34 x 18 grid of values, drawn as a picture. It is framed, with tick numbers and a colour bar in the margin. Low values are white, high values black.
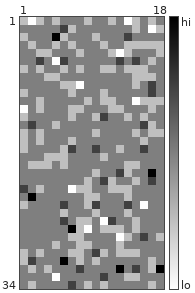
Grain: fine. Mirror symmetry: none. Slope: none.
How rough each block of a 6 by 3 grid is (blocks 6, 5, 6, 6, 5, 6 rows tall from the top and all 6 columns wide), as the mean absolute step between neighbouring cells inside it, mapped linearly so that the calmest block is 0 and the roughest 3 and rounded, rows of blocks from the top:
3 1 3 / 1 1 1 / 1 1 2 / 1 1 1 / 0 3 2 / 2 2 2
